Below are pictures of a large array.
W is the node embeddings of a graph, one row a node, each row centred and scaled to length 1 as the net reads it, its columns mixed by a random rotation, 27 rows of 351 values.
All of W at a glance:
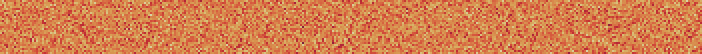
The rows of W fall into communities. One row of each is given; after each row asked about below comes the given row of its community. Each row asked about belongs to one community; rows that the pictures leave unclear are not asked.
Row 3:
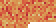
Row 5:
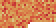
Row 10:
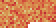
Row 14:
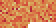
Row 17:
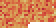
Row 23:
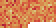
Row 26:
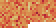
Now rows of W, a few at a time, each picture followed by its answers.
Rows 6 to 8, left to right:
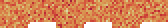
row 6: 10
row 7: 23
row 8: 14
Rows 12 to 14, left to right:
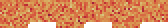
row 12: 14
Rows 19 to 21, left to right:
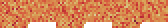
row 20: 3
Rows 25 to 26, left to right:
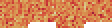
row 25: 17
